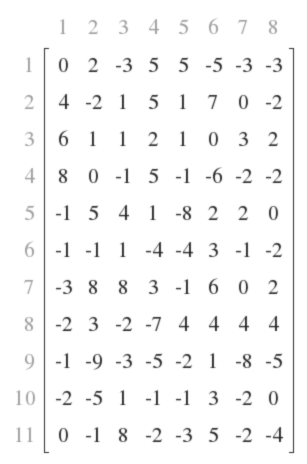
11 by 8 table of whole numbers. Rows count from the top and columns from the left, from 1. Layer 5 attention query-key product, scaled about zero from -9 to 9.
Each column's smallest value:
-3 -9 -3 -7 -8 -6 -8 -5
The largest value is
8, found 4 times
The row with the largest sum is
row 7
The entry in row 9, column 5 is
-2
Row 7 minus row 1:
-3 6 11 -2 -6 11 3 5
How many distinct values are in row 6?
5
